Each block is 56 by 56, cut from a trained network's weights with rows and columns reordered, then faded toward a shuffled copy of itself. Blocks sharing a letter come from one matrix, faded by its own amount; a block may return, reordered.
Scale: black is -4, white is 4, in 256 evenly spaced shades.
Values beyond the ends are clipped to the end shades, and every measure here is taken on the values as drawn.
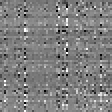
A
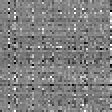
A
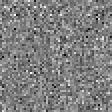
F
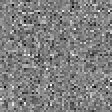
F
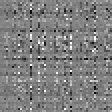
A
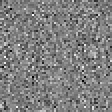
F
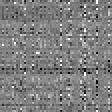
A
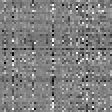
A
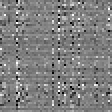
A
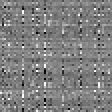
A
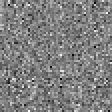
F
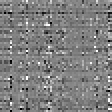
A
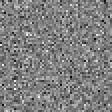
F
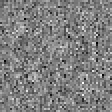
F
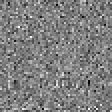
F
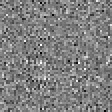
F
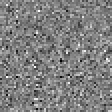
F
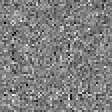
F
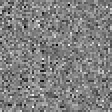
F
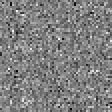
F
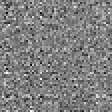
F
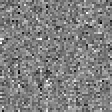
F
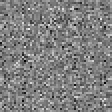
F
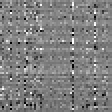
A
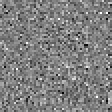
F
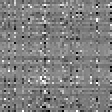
A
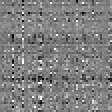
A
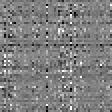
A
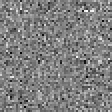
F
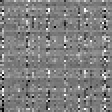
A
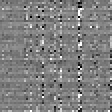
A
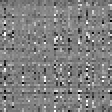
A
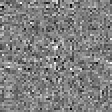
F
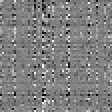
A
